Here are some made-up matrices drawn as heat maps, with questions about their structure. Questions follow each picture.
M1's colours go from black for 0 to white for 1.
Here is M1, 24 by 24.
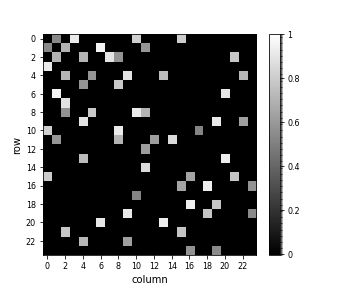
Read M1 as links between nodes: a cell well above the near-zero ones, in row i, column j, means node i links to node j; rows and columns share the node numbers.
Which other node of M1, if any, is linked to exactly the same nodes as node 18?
node 23
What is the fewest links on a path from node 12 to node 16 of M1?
5
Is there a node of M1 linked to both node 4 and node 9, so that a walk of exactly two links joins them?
yes
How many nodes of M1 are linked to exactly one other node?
5
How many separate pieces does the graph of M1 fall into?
1
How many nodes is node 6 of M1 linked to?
2
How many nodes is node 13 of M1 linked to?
2
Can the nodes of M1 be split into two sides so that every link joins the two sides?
no
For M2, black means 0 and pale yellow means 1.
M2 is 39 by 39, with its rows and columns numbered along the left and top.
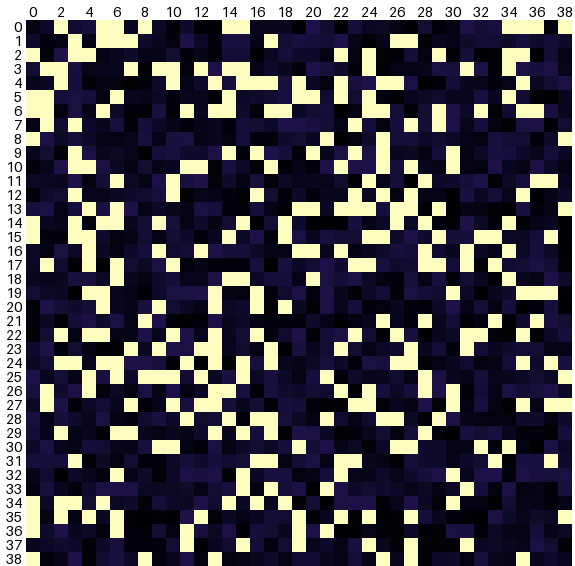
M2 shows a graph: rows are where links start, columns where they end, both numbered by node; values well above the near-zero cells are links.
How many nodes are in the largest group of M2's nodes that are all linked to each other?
4
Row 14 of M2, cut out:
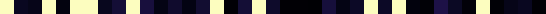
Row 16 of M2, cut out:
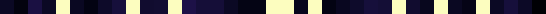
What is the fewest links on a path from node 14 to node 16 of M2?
2
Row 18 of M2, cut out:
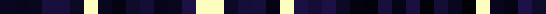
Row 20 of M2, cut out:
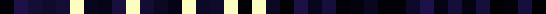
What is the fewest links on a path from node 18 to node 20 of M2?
1
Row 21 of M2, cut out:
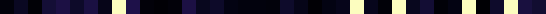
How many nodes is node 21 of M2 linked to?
5
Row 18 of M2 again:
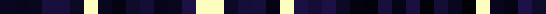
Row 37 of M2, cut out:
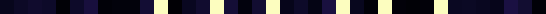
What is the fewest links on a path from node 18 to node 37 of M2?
2
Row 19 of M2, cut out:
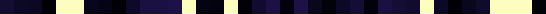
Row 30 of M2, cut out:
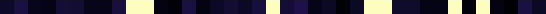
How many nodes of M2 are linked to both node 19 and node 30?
0
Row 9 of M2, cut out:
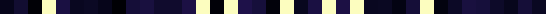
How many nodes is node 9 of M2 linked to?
7
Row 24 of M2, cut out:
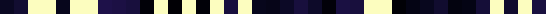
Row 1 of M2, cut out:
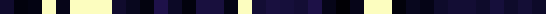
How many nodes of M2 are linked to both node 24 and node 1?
6
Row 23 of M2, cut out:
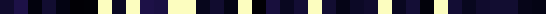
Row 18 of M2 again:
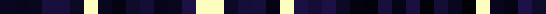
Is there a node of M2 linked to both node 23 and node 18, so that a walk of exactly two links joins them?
no
